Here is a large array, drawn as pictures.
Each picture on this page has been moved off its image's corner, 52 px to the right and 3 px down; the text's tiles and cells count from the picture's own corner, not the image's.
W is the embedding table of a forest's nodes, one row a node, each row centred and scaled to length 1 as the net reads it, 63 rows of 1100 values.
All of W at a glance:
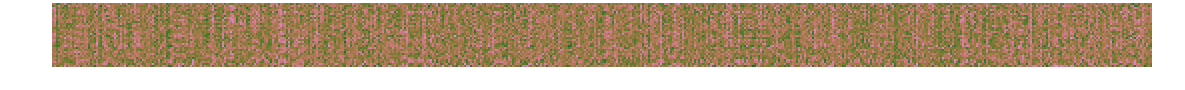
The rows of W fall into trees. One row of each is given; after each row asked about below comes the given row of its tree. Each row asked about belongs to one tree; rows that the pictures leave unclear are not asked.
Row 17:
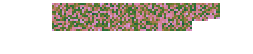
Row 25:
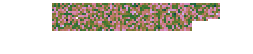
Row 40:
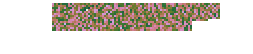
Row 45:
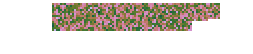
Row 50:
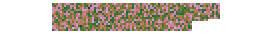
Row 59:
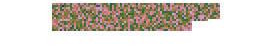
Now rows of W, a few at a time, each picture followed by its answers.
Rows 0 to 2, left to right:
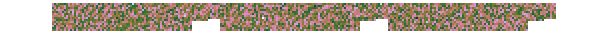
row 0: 40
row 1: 25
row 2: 50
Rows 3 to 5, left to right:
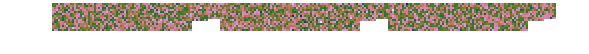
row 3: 50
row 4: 45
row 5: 17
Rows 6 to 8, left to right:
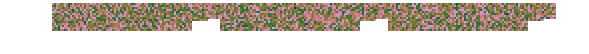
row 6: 50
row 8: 59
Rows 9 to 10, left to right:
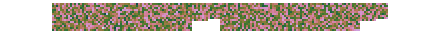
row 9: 59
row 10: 59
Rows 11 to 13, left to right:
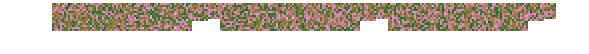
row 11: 50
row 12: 17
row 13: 17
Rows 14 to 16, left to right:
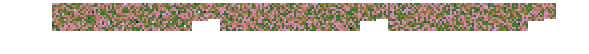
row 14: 45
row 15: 50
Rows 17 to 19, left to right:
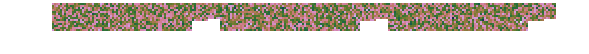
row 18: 45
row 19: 17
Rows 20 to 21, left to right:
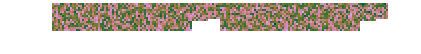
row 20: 17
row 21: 25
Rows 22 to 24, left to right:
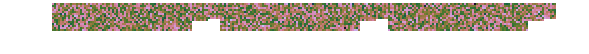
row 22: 50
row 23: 59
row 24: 17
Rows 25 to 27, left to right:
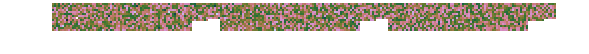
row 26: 45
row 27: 40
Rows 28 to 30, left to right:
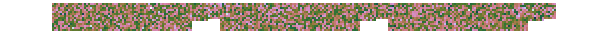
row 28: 50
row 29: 40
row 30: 25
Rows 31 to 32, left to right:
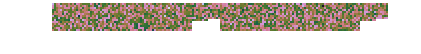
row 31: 40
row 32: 17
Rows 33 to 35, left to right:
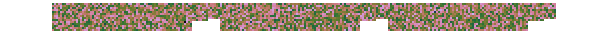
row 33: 17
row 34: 40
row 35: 40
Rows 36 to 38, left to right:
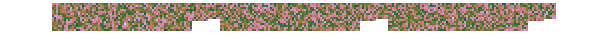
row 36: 17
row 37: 59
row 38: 59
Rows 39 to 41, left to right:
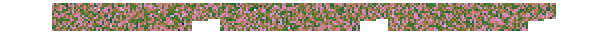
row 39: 40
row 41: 17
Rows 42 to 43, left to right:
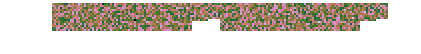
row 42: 40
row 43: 40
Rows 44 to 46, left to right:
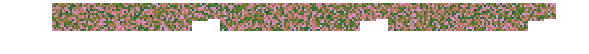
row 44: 25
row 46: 50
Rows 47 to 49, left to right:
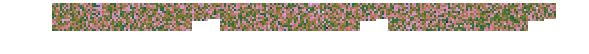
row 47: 59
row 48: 59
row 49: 40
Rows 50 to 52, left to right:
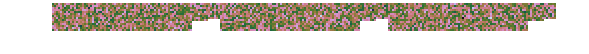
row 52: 40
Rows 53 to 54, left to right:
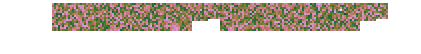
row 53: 50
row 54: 45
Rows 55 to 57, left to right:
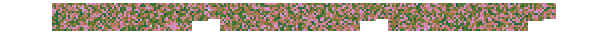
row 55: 50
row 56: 59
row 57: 59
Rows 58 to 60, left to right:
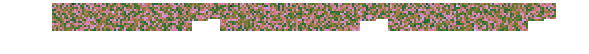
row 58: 59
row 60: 17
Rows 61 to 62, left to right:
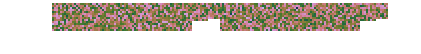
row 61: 17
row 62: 40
